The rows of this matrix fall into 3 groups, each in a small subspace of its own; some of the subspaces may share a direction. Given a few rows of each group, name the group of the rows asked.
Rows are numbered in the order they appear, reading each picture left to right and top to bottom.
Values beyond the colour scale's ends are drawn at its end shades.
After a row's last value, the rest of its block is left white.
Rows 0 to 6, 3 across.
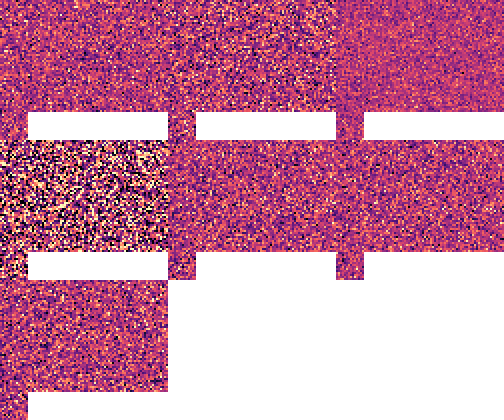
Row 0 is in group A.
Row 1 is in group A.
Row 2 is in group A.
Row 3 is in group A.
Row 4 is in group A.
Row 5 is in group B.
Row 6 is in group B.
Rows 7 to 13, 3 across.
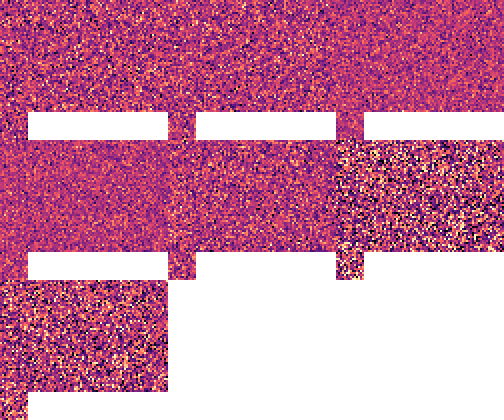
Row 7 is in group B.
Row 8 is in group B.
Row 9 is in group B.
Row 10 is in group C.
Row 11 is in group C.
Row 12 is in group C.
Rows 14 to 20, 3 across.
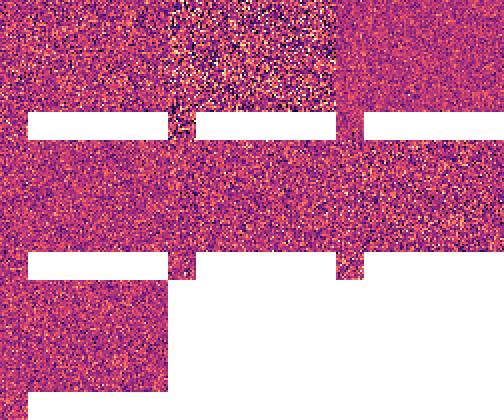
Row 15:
C
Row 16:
B
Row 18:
B
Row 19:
C
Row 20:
C
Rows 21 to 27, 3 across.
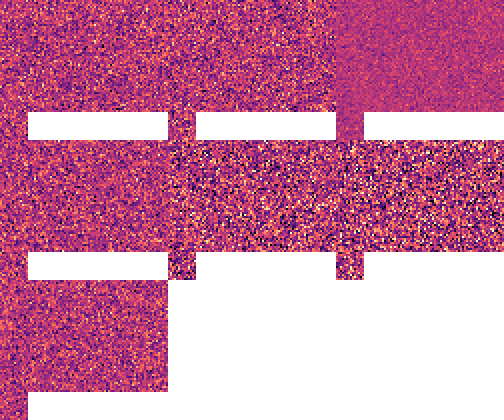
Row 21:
A
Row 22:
C
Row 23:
C
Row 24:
B
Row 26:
B
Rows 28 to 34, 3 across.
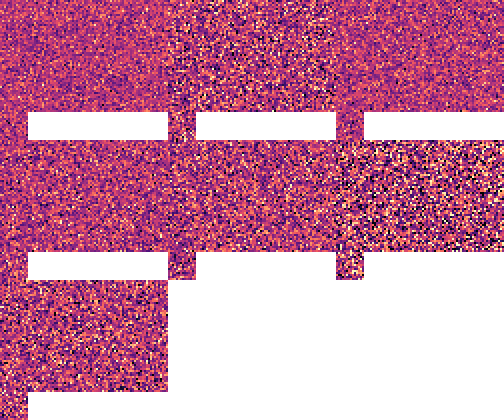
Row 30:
A
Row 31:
B
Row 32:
A
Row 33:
A
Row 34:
A
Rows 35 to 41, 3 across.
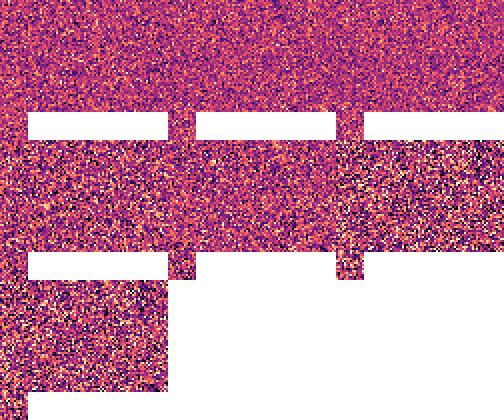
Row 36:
C
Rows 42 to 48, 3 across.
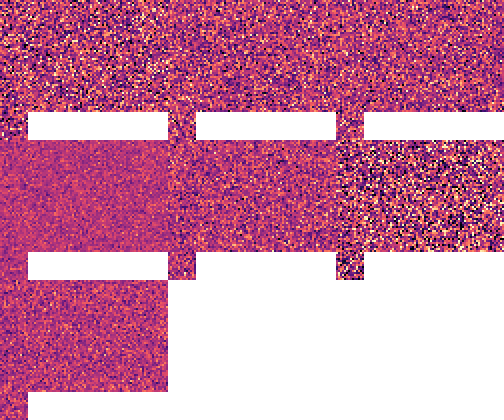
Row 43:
A
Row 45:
C
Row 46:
B
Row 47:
C
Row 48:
C
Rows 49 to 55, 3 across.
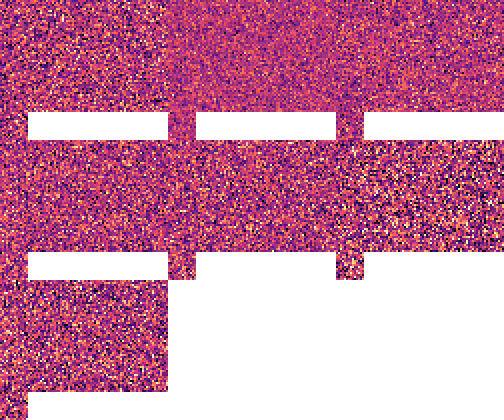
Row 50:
B
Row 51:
A
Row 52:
C
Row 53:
B
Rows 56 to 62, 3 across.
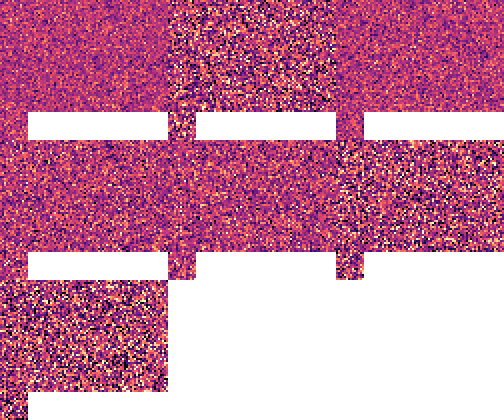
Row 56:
C
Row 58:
B
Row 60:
A
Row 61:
A
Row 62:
C
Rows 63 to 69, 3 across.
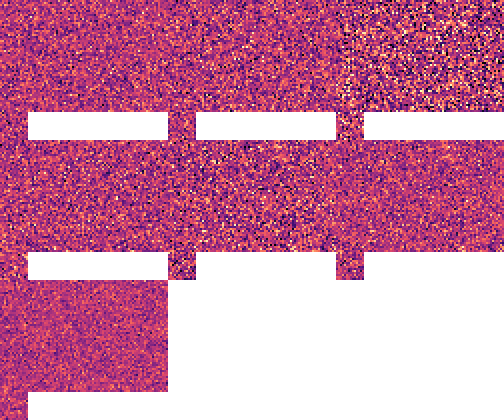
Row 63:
A
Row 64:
B
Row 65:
B
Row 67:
C
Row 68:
C
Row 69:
C
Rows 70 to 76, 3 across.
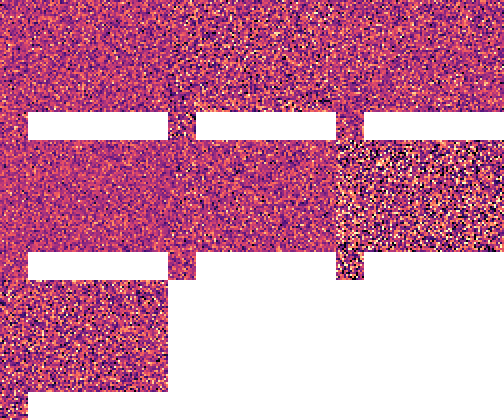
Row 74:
B
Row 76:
A
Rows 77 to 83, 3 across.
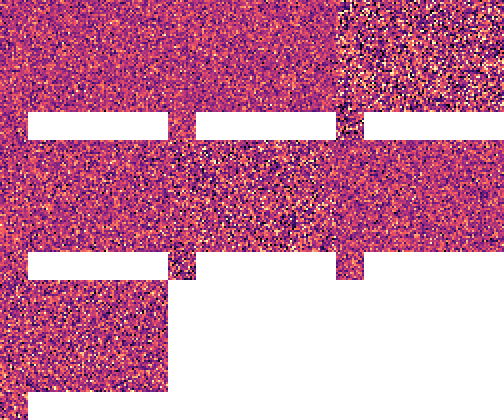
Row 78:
C
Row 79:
C
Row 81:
C
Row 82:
B
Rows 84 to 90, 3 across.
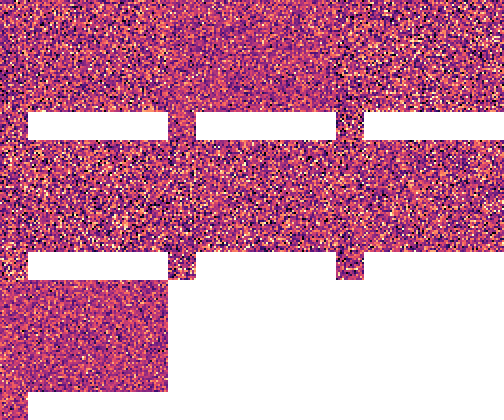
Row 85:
A
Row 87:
C
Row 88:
A
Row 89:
C
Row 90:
A
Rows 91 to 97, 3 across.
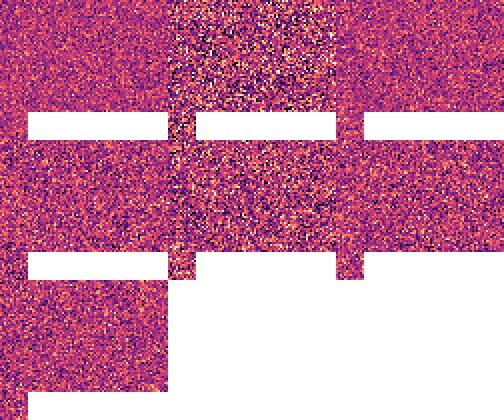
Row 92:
A
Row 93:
C
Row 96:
B
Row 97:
C
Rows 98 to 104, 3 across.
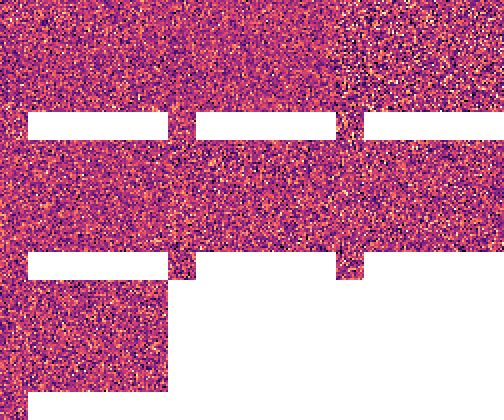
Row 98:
C
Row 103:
C
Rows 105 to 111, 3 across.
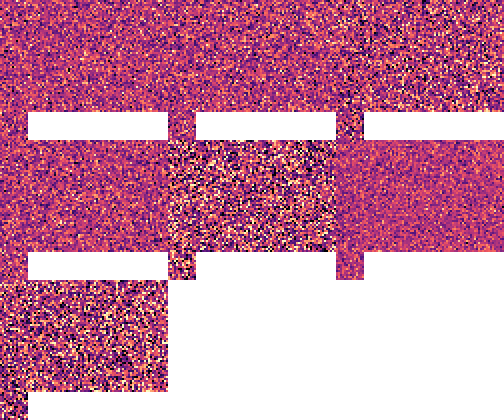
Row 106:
A
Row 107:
B
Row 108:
A
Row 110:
C
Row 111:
B
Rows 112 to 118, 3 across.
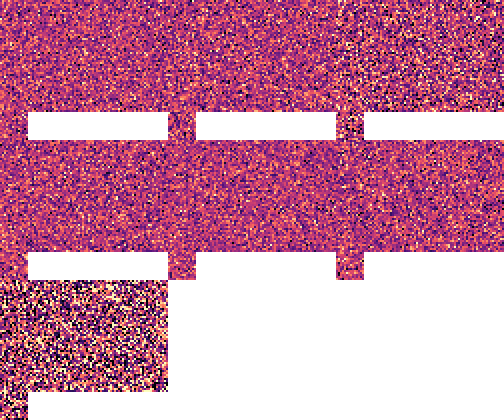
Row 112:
A
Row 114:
A
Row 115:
B
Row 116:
A
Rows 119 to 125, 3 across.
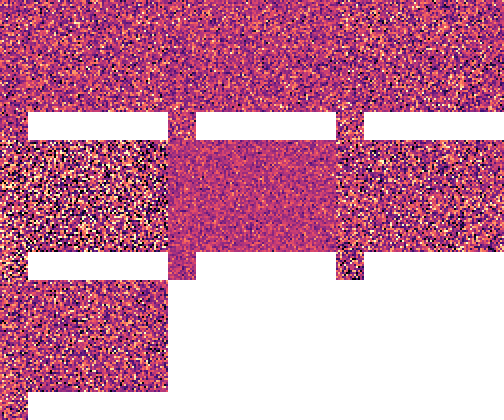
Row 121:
C
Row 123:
B
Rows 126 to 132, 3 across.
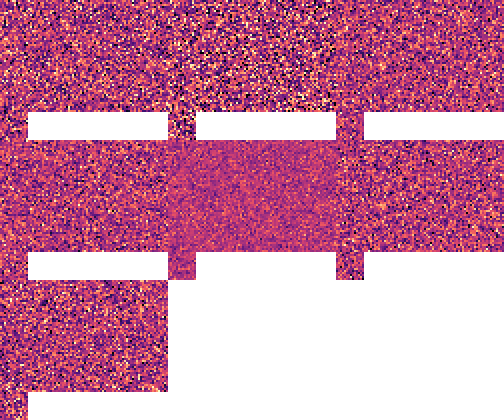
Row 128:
B
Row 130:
C
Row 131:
B
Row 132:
C
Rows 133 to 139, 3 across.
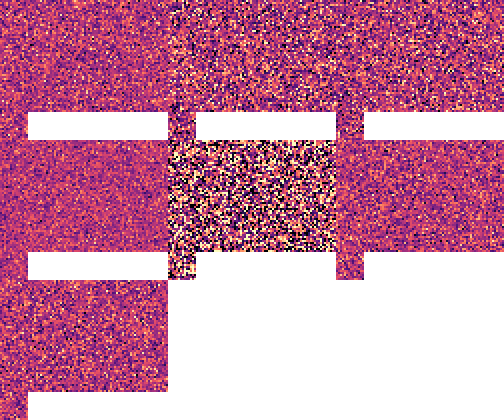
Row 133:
A
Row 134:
C
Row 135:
A
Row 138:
A
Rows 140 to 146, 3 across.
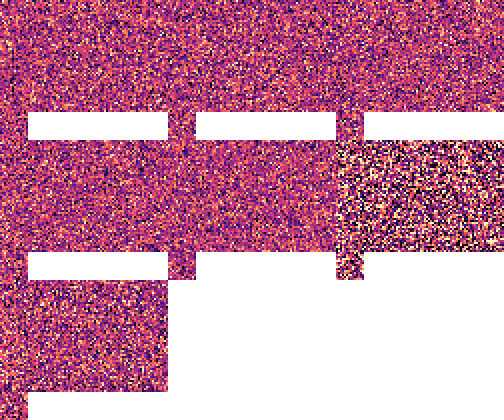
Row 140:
B
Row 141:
A
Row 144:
B
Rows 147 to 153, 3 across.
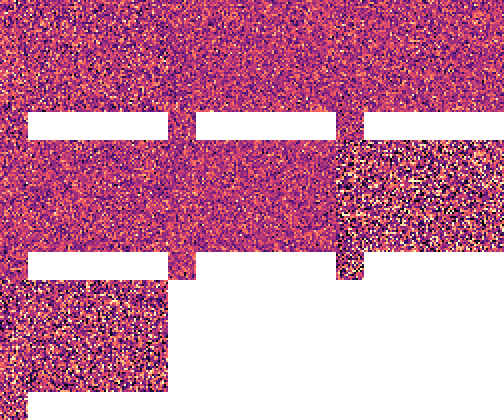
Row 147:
C
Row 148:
C
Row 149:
A
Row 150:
C
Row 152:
A
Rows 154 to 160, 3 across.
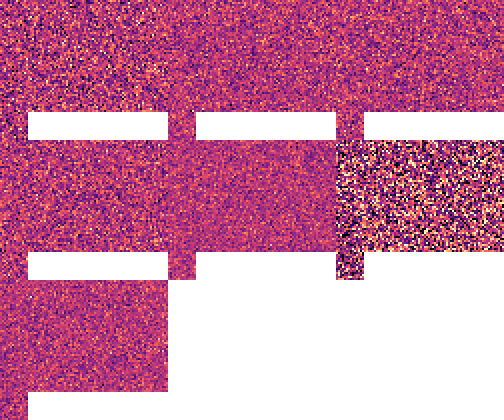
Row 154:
B
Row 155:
A
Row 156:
A
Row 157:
A
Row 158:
A
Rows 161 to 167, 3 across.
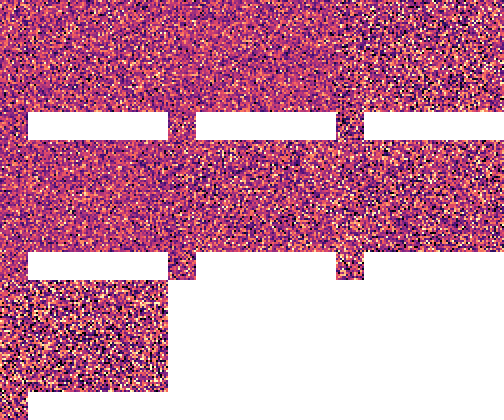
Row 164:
A
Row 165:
A
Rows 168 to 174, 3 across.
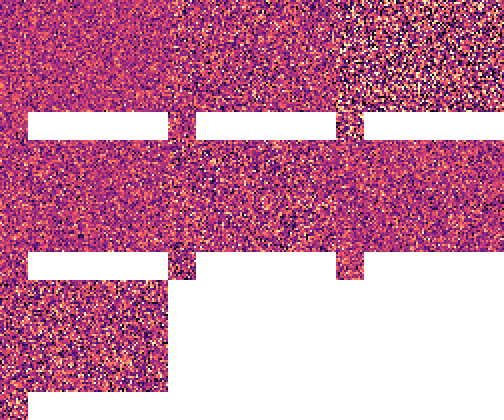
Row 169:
B
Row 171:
B
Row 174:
B
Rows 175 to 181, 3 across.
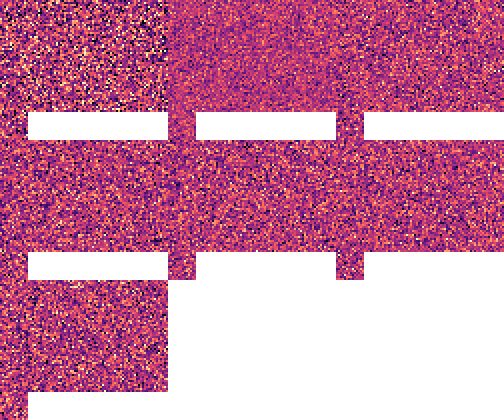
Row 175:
A
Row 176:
A
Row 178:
A
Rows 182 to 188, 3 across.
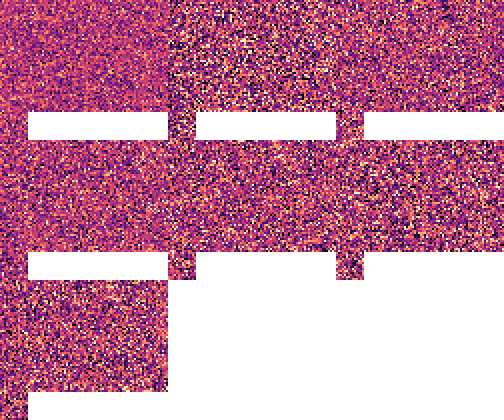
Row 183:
A
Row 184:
C
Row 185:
C
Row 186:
C
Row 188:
C
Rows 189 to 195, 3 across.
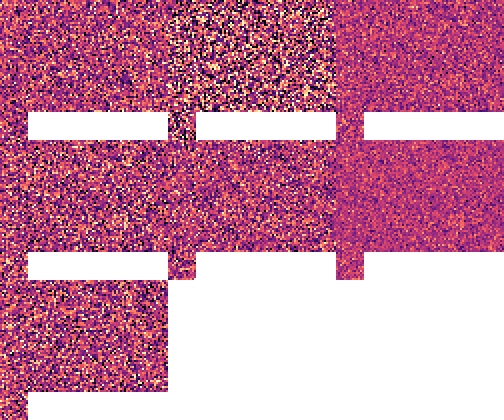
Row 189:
B
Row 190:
B
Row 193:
C
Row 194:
C
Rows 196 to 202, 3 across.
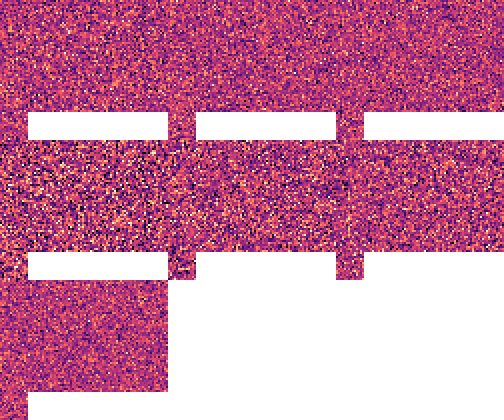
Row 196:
B
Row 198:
C
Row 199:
B
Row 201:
B
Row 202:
A
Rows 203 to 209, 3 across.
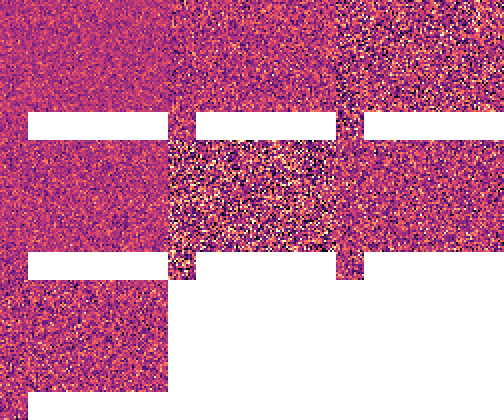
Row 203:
B
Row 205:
C
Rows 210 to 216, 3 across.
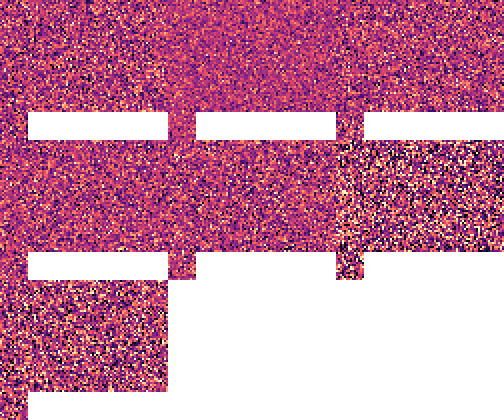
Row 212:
A
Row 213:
A
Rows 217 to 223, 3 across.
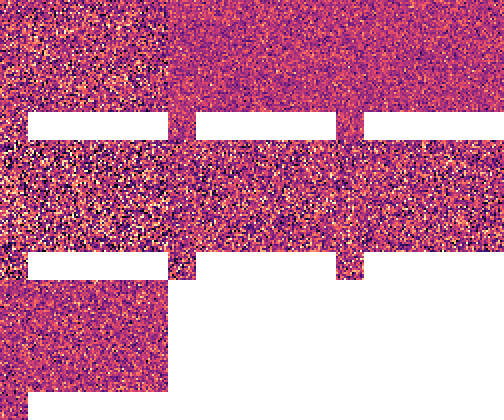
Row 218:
A
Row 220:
C
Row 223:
A
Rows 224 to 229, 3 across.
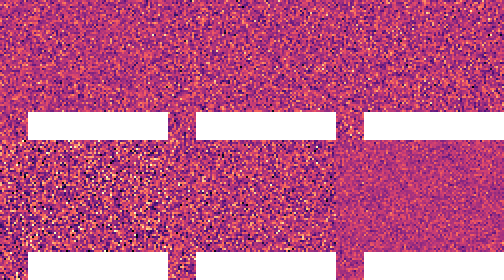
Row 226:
B
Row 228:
A
